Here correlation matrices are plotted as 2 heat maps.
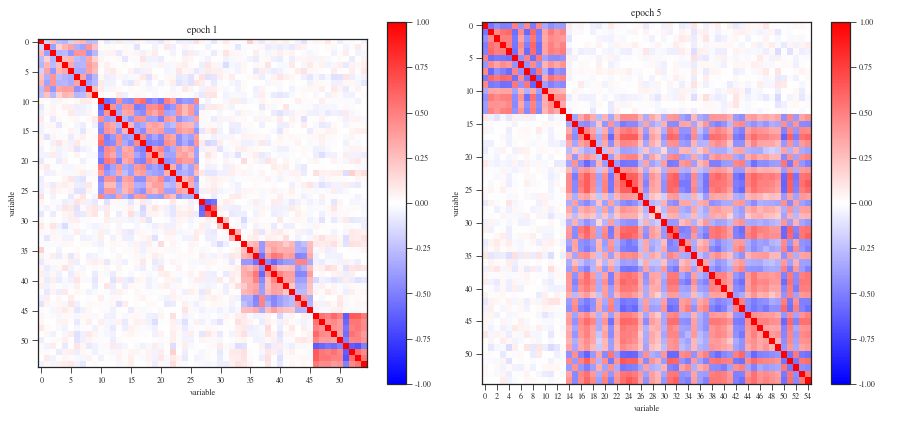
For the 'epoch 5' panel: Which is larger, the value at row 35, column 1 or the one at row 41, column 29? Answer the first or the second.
the second
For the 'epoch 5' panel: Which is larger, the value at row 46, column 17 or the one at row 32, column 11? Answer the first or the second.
the first
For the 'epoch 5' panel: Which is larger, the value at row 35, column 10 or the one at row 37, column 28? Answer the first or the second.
the first
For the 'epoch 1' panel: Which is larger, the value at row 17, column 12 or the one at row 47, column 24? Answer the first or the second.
the second
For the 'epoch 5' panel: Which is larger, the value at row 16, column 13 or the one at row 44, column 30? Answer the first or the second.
the first
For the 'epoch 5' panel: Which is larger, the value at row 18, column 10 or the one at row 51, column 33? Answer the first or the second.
the first
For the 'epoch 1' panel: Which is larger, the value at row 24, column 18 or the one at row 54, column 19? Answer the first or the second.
the first
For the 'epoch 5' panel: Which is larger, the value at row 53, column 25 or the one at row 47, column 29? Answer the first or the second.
the first
